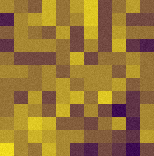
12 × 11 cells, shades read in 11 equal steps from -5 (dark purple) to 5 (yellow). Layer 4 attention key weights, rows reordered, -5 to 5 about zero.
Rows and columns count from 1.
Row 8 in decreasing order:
4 3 2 2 0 0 0 -1 -2 -2 -3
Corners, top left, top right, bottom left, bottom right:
1 -1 5 -2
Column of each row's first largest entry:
7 7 7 9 6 10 5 8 5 3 3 1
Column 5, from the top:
0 0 2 0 0 -1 2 2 3 -1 1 1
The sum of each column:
2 6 10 11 9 1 6 -7 -1 -19 -6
